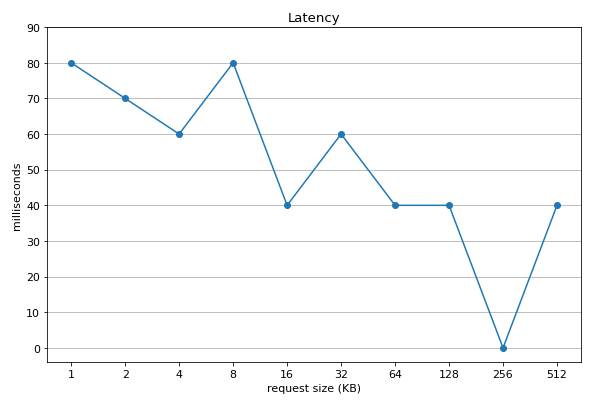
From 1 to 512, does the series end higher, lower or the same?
lower
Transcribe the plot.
Title: Latency
x-axis: request size (KB), ticks 1 2 4 8 16 32 64 128 256 512
y-axis: milliseconds, ticks 0 10 20 30 40 50 60 70 80 90
Values:
80 70 60 80 40 60 40 40 0 40
